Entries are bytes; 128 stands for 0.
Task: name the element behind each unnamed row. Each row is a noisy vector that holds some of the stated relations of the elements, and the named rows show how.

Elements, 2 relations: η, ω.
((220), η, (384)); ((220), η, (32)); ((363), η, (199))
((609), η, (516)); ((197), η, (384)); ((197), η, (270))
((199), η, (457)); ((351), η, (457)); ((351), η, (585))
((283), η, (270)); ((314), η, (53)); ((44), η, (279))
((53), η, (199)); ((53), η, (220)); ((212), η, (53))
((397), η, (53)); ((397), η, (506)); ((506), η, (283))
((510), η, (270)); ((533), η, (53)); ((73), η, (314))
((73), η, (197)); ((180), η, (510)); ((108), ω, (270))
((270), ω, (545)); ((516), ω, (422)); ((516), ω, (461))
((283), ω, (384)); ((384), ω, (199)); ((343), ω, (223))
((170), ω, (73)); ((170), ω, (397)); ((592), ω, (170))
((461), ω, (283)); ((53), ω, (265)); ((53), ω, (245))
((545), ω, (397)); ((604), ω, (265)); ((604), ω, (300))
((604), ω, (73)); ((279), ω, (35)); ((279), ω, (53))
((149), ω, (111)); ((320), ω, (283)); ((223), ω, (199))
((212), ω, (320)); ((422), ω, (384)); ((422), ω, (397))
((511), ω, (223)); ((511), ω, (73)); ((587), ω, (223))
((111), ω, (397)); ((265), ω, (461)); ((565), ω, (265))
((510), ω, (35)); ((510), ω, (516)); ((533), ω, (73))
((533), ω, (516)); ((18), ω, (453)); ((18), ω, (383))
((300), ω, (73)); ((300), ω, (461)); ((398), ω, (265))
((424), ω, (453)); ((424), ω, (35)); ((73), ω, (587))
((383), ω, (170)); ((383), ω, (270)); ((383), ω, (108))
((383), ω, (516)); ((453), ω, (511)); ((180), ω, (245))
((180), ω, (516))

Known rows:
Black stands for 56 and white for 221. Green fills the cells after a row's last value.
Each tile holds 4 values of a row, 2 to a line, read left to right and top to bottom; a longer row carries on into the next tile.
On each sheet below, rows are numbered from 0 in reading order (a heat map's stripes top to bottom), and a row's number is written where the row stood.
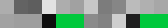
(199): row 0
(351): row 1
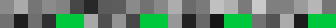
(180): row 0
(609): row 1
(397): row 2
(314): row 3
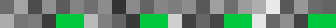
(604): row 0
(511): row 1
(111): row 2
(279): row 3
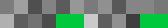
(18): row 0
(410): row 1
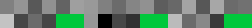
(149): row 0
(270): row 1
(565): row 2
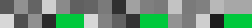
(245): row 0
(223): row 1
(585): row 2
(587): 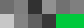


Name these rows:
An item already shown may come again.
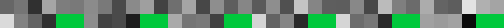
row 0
(223)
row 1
(384)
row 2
(604)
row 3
(265)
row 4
(461)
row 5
(199)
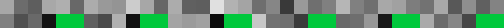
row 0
(73)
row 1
(53)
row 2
(199)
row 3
(453)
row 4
(212)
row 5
(424)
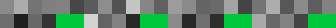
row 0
(510)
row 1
(265)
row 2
(506)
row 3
(424)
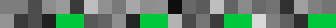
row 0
(283)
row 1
(533)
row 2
(516)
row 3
(223)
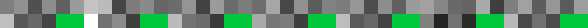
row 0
(592)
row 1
(44)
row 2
(300)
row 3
(604)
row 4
(592)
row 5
(197)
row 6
(383)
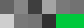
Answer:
(320)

